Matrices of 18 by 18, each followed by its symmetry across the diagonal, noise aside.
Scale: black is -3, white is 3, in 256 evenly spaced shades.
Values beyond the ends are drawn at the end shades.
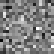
neither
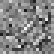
symmetric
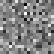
neither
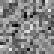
symmetric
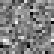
neither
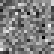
neither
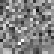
neither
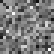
symmetric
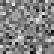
symmetric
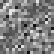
symmetric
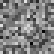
symmetric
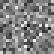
symmetric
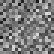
symmetric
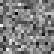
neither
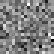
neither
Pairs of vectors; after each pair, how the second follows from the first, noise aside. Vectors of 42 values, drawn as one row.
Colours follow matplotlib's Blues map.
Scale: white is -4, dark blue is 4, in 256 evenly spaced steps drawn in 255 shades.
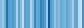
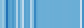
partly zeroed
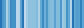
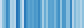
negated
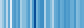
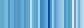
reversed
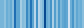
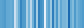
negated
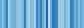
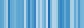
negated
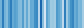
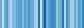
negated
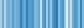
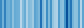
negated
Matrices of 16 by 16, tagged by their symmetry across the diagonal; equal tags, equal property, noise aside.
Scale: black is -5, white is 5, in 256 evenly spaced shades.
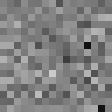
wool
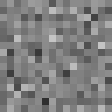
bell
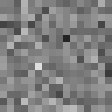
bell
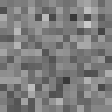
wool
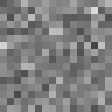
wool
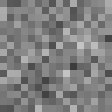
bell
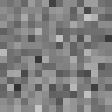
bell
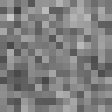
bell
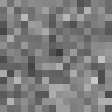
wool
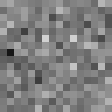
wool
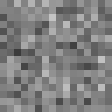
bell
